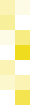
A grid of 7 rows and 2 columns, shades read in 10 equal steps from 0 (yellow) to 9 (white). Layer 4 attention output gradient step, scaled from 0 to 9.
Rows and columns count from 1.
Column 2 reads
8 9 4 0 9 6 2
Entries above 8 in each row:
0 1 0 1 1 0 1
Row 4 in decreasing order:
9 0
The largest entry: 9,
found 4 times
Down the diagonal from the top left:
6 9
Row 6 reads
7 6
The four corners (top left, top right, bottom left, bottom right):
6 8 9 2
